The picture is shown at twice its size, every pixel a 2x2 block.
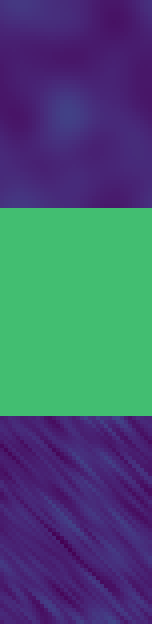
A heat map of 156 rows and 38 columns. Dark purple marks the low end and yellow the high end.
It is made of 3 by 1 panels. Panel 1,1: very low, smooth, faint in contrast. Panel 2,1: high, flat. Panel 3,1: very low, slanting down to the right, faint in contrast.
